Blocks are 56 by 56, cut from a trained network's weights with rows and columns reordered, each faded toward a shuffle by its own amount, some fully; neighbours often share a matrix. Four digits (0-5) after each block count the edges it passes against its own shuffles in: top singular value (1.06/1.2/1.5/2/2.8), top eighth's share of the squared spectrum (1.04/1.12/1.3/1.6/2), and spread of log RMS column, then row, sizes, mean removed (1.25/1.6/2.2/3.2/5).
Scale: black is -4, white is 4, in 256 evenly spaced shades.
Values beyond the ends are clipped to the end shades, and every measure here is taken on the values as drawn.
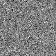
0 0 0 0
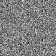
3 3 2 0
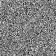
0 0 0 0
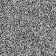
0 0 0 0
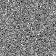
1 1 0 0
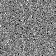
0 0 0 0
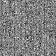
2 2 0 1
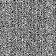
2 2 0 0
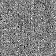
2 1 0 0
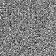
2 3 1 0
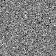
2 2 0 0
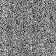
1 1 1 0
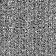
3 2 0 1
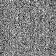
2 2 0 0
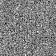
1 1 0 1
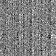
3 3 1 2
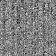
3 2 1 2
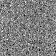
1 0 0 0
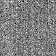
2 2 0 1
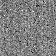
1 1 0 0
